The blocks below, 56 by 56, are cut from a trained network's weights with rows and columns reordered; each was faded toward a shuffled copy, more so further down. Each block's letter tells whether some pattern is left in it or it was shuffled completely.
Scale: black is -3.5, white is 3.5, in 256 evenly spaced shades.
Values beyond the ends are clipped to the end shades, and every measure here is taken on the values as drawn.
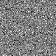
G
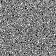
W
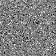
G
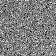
W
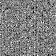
G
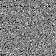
G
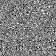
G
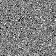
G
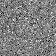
W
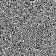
W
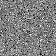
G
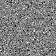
G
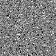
G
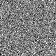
W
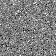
W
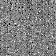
G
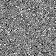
G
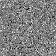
G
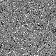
W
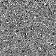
G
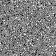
W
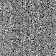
G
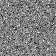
W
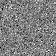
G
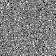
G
